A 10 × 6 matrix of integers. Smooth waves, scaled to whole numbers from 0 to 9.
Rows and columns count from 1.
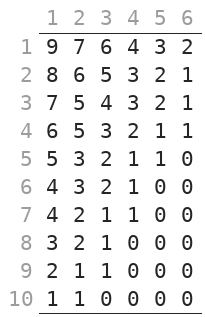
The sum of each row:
31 25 22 18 12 10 8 6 4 2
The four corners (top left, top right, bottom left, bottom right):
9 2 1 0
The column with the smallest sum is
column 6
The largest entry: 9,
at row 1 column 1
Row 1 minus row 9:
7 6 5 4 3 2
